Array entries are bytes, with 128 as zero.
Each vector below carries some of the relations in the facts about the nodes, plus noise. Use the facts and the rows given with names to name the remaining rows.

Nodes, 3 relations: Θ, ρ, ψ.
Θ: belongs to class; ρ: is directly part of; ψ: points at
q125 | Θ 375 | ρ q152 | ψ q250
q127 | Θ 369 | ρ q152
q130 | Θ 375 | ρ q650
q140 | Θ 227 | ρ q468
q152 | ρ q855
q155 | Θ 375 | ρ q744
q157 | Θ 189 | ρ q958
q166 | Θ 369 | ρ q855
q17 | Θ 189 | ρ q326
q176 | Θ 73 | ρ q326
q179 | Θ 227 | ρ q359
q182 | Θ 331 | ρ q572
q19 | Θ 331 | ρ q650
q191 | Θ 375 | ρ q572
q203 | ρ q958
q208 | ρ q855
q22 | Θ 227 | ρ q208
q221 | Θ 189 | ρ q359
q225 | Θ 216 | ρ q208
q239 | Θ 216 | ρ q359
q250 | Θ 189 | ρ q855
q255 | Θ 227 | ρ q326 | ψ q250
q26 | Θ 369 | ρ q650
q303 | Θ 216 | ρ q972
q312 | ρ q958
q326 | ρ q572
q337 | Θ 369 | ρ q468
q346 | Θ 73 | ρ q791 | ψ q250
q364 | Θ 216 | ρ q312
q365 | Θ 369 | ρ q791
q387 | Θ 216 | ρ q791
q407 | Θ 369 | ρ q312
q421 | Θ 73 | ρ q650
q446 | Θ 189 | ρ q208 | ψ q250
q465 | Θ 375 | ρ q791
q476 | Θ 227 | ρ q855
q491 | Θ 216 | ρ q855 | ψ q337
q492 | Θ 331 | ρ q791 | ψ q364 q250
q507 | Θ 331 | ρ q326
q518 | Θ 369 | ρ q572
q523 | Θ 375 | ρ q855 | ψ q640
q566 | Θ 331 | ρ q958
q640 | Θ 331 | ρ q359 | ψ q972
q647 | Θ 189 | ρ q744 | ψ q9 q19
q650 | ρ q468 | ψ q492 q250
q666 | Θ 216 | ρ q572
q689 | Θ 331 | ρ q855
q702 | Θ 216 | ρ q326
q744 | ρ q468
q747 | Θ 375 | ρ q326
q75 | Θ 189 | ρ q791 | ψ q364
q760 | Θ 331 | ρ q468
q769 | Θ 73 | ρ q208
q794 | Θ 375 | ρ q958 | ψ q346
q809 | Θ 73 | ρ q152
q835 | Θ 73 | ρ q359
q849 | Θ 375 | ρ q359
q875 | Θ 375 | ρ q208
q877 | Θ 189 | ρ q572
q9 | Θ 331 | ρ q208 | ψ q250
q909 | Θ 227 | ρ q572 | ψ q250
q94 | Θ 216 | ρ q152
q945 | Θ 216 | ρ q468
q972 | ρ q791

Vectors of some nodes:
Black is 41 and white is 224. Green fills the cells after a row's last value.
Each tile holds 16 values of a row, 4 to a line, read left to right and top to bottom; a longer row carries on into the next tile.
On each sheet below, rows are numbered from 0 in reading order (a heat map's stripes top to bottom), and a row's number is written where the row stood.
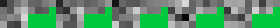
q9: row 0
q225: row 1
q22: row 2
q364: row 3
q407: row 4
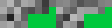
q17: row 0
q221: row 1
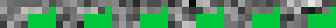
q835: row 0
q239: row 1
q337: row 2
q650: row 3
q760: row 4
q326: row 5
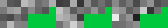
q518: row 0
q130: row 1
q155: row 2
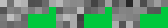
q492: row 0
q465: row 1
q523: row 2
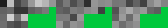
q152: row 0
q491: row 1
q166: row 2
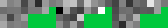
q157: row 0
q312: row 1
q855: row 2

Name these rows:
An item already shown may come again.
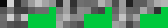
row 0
q152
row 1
q125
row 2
q127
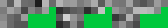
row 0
q566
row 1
q791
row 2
q179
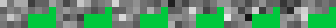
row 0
q492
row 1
q191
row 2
q346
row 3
q875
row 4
q155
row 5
q769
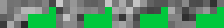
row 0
q835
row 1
q365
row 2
q747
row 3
q945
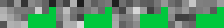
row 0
q421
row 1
q26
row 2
q875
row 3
q666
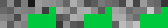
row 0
q491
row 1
q640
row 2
q421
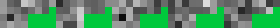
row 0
q877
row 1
q9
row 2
q17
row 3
q855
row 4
q468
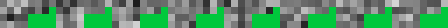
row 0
q702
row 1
q446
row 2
q26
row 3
q794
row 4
q94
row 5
q849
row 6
q387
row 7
q75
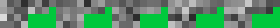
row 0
q647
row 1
q689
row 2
q140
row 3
q255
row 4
q507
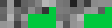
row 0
q127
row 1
q250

